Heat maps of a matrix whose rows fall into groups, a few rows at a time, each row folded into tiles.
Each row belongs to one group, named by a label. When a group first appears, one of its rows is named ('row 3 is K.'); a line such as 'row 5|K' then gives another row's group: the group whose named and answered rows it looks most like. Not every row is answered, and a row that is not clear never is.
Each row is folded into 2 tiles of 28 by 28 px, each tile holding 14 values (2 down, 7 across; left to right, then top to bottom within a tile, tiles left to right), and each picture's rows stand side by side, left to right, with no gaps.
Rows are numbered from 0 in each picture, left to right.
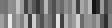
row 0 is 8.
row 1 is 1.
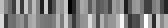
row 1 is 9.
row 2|9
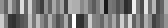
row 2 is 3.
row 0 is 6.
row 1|8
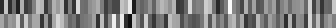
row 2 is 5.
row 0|3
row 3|3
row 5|6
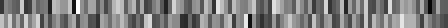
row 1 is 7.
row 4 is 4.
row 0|3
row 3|5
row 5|8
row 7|8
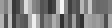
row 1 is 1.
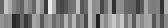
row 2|3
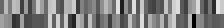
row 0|5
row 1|5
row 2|6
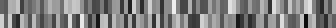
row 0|5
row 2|3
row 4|5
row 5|4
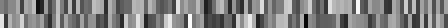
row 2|7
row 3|4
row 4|7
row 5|4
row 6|7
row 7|6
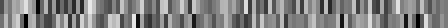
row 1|3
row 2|4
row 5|1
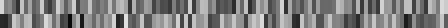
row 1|1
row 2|7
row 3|3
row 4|3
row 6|6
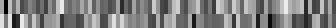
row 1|1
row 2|3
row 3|4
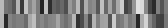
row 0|1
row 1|6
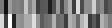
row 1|7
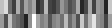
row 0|1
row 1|3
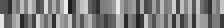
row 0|6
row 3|6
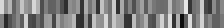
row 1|6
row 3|1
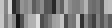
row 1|4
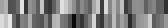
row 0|3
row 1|5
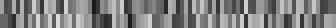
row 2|9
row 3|1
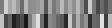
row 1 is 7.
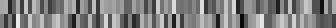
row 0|1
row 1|5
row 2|6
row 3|1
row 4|9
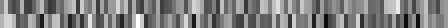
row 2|7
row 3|4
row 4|5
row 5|4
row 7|1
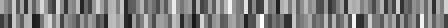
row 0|7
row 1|3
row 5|7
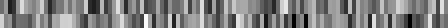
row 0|3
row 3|1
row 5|1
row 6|6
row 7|5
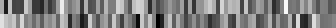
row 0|9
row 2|4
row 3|3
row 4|7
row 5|8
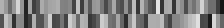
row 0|8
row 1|7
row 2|6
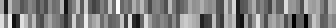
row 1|6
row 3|7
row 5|5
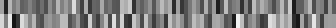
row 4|7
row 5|9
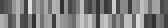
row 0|6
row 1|9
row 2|7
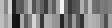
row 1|1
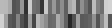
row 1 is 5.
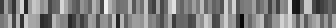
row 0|3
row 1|5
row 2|1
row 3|1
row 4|9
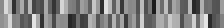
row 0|8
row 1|5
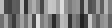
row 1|8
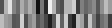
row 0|4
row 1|5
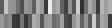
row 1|6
